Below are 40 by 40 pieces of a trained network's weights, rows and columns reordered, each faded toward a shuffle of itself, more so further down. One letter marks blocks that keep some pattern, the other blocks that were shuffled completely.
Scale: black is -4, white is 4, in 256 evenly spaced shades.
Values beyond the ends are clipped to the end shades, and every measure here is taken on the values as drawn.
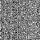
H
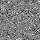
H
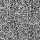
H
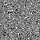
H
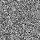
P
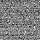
H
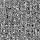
H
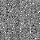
H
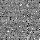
H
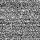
H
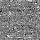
H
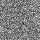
P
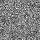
P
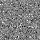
H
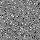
P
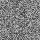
P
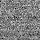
H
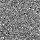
P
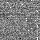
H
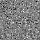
H
